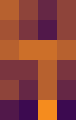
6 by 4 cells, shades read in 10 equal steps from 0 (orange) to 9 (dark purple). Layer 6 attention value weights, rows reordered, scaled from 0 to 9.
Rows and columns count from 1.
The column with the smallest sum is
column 3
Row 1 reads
3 5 7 5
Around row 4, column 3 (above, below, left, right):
2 3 6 6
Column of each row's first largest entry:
3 3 1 1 2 2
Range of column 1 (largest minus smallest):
5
